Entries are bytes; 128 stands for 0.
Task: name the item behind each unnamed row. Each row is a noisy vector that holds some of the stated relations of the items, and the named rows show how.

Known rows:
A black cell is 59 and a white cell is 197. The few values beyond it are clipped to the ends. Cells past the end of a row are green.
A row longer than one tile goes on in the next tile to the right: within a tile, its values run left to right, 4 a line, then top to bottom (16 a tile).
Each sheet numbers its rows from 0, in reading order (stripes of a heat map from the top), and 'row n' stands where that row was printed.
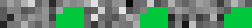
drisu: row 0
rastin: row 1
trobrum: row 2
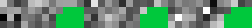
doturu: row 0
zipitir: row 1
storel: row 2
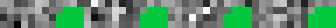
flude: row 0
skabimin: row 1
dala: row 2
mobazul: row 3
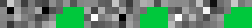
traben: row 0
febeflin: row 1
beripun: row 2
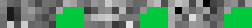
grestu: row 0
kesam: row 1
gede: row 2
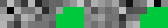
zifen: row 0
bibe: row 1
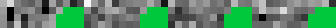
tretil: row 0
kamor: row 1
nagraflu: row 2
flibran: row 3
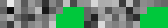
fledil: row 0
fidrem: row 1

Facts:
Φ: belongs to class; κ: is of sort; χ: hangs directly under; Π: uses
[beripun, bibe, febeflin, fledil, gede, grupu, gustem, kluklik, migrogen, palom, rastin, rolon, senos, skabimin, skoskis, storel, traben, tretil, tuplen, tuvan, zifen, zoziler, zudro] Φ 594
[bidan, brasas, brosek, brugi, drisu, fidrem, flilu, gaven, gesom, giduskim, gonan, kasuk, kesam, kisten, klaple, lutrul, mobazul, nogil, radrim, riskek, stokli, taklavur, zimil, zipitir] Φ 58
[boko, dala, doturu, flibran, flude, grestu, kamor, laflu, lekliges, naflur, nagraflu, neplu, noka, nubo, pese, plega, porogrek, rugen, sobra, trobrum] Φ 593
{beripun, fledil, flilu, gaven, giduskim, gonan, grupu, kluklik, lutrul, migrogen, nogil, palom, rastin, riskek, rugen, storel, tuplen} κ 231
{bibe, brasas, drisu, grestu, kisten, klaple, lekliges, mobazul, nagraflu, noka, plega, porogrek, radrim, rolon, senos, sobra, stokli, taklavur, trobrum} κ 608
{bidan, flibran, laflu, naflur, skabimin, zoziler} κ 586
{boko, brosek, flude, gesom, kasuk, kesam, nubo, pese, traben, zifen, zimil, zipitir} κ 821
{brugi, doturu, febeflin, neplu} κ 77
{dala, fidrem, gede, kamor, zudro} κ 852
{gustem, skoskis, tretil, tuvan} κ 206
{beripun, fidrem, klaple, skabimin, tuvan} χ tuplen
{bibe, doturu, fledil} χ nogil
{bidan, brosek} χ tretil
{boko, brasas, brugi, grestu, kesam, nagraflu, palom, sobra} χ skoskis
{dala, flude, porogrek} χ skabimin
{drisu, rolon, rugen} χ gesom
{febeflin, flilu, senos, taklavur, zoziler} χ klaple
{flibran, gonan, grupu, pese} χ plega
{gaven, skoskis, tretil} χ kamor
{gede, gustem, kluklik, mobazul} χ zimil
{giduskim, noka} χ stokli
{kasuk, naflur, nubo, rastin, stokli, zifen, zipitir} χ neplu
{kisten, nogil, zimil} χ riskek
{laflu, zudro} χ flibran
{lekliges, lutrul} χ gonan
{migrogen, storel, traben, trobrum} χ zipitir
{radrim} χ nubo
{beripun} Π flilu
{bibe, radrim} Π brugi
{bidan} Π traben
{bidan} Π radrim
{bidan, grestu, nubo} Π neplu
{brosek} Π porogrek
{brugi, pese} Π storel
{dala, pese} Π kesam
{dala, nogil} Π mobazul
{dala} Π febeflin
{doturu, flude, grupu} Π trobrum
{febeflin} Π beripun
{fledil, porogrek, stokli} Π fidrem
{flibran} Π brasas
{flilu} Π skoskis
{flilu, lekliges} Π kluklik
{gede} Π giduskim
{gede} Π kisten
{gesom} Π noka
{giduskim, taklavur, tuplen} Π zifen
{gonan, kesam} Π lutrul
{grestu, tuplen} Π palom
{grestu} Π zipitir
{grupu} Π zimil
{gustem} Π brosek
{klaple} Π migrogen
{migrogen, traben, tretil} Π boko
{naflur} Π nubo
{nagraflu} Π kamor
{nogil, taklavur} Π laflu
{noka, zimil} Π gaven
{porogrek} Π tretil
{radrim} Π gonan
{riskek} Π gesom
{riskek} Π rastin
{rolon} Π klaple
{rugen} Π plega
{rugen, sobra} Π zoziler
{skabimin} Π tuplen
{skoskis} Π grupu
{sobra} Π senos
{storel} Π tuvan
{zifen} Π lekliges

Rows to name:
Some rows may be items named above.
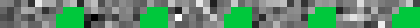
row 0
boko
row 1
plega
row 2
grupu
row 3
drisu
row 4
kesam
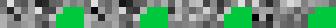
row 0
tuplen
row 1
tuplen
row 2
nogil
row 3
doturu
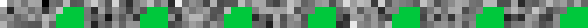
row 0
skoskis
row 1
zoziler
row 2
zipitir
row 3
flude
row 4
fidrem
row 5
rugen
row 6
neplu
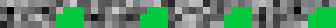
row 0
brosek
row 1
naflur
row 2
radrim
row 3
gustem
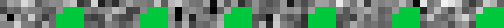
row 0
bidan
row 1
nubo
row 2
tretil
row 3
lekliges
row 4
kamor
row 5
gaven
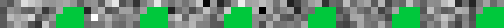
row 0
brugi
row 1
flilu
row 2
giduskim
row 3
zudro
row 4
kasuk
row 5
mobazul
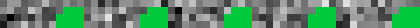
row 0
porogrek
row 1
pese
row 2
brosek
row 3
laflu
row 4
fidrem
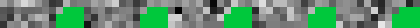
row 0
brasas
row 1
drisu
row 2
palom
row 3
riskek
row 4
tuvan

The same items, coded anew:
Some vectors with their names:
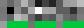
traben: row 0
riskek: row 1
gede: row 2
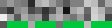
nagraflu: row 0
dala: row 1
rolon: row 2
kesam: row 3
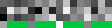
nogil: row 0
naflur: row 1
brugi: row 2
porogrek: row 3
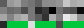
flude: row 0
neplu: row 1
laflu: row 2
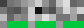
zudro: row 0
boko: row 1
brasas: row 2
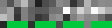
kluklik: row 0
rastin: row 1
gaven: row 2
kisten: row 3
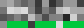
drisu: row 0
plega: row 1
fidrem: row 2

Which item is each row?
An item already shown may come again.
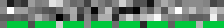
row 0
riskek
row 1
zifen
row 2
zipitir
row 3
gustem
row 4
flibran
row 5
zoziler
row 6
flilu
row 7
brosek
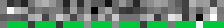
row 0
riskek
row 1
lekliges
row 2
plega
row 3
tretil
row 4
kamor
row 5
lekliges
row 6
palom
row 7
bidan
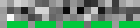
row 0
pese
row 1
kasuk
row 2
nubo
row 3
febeflin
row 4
dala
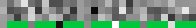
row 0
storel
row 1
porogrek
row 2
grupu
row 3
traben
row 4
brugi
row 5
rugen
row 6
radrim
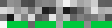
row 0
fidrem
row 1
doturu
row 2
grestu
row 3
brasas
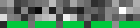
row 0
skoskis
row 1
naflur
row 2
skabimin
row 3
rastin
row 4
giduskim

